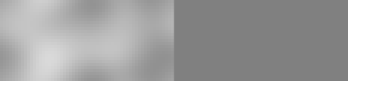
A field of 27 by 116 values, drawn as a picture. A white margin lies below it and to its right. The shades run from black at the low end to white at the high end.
The table splits into one row of 2 panels. Panel 1,1: high, smooth. Panel 1,2: middling, flat.
